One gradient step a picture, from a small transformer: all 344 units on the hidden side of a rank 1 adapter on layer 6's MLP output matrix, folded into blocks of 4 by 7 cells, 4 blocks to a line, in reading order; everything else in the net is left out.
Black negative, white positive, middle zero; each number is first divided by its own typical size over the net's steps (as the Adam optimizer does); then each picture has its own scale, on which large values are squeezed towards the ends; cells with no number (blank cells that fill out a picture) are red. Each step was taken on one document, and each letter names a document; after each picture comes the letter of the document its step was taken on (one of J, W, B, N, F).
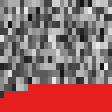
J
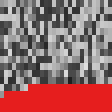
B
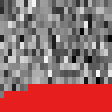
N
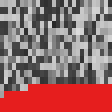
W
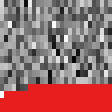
N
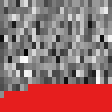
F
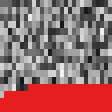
J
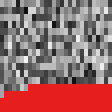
F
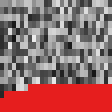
J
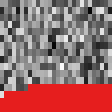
N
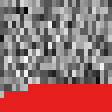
F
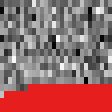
N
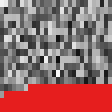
B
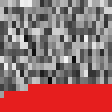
J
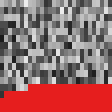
J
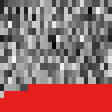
N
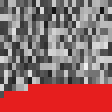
B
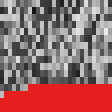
W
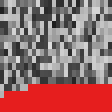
W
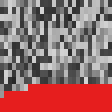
B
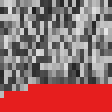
W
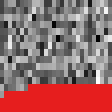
F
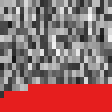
J
